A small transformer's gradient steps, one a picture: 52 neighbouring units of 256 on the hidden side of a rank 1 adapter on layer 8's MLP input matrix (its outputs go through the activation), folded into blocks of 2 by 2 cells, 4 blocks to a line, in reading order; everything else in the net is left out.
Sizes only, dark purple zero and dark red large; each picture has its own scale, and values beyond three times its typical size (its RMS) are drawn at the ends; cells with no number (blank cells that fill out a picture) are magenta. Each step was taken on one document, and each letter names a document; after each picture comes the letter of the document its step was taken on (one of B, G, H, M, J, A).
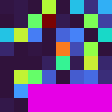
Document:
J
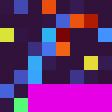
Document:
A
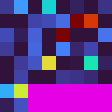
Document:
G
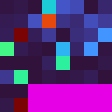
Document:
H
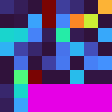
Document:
J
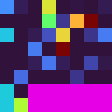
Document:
A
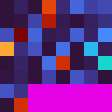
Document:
H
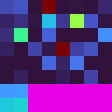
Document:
G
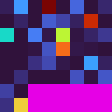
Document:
A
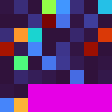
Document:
H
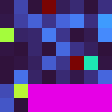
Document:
G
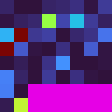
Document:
H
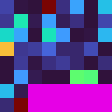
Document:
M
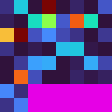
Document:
G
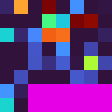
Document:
A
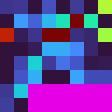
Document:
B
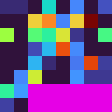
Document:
B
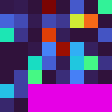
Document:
B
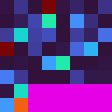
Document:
H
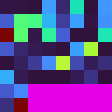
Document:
M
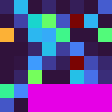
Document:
B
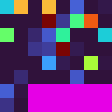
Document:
A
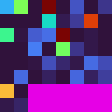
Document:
A
